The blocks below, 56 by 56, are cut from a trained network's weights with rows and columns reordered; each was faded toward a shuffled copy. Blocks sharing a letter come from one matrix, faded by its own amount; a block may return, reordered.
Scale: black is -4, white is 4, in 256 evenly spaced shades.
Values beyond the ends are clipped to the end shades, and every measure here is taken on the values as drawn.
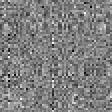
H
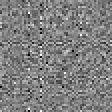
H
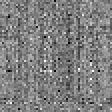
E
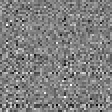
H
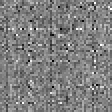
E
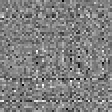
H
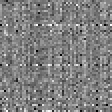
E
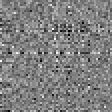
H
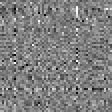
H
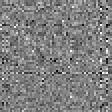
H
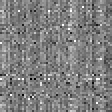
E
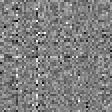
H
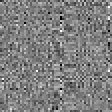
H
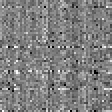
E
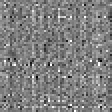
E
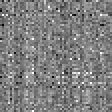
E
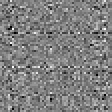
H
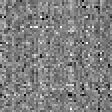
E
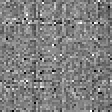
E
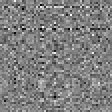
H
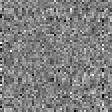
H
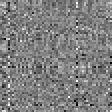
H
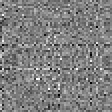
H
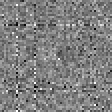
H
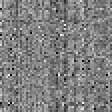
E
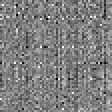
E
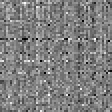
E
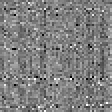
E
